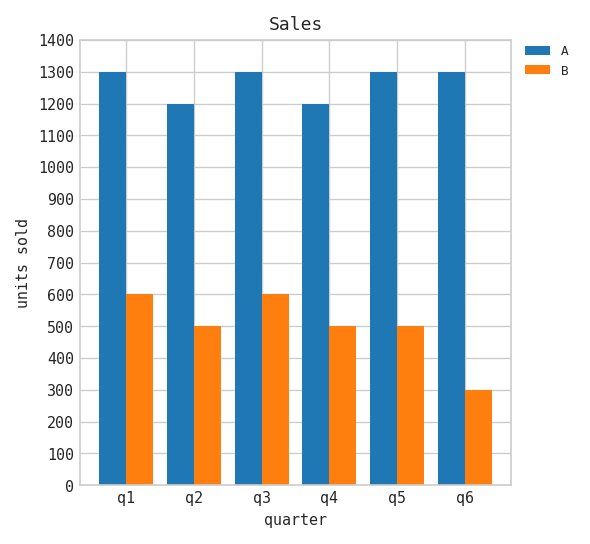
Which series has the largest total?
A
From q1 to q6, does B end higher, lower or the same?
lower
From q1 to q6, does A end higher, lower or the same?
the same
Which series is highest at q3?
A
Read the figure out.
Title: Sales
x-axis: quarter, ticks q1 q2 q3 q4 q5 q6
y-axis: units sold, ticks 0 100 200 300 400 500 600 700 800 900 1000 1100 1200 1300 1400
Legend: A, B
Values:
A: 1300 1200 1300 1200 1300 1300
B: 600 500 600 500 500 300
